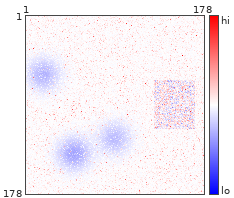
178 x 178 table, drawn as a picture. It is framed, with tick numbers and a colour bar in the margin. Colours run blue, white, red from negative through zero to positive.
Mirror symmetry: none. Dips: three. Roughest part: middle right. Odd patch: rougher, in the middle right.
